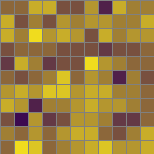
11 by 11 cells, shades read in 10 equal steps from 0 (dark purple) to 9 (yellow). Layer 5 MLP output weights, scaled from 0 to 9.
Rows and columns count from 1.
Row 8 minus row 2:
0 3 -4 2 -1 1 1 0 1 0 -3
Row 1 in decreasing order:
7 7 7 6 5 5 4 4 3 3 1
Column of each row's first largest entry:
3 1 3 2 7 5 4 1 3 6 2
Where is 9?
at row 3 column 3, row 5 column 7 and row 11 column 2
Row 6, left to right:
4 3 4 5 8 4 6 5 1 5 3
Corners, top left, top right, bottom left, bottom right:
4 5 4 7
